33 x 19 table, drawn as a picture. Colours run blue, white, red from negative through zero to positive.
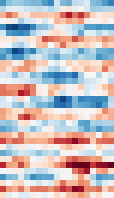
On average the colour sits 50% of the way up the scale. Streaks run across, left to right. Horizontal stripes repeat 8 times down the table.
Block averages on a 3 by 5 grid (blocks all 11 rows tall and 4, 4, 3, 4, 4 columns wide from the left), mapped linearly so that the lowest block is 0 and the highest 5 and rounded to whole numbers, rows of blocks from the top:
0 1 2 2 1
2 2 0 0 1
3 2 3 5 3
